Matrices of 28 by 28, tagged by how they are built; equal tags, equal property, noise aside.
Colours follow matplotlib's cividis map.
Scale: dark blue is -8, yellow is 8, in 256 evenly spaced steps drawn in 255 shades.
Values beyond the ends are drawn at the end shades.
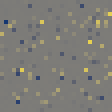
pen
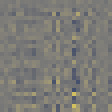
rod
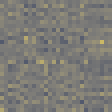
rod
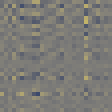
rod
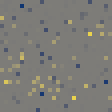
pen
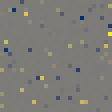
pen
